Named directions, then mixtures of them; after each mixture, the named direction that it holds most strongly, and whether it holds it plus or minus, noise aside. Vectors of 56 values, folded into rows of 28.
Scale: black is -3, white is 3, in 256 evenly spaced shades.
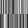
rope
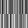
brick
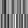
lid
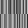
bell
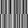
bell, plus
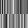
rope, minus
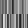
rope, plus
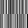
rope, plus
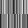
bell, plus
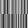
bell, minus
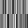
lid, plus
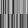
rope, plus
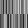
rope, plus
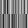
brick, minus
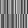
bell, minus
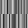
brick, minus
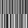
brick, plus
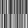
brick, plus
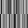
bell, plus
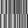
bell, plus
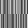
bell, minus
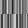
lid, plus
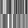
lid, minus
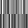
brick, minus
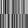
brick, minus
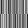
bell, plus
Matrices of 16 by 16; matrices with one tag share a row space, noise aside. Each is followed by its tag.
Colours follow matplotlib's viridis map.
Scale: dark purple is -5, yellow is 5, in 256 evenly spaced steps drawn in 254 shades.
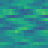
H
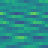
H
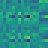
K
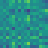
K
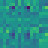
K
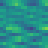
H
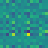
K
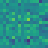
K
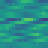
H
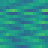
H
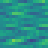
H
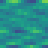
H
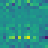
K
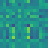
K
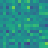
K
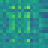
K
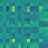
K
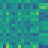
K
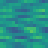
H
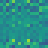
K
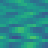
H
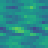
H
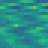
H
